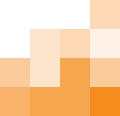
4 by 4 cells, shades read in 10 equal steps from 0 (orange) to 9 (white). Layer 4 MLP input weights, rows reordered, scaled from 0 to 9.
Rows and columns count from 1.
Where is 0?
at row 4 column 4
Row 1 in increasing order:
6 9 9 9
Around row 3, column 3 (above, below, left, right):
6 2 7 5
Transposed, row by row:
9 9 5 3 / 9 7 7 2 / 9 6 2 2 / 6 8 5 0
